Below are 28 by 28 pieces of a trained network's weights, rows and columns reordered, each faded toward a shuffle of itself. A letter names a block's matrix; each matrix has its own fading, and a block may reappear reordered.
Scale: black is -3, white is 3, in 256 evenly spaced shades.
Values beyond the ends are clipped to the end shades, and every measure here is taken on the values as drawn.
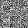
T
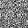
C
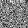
C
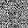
C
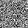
C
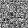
T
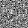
C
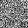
C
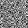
C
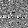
T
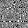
T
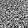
C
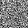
C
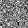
C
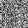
C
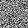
T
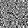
C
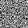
T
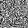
C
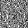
C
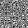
T
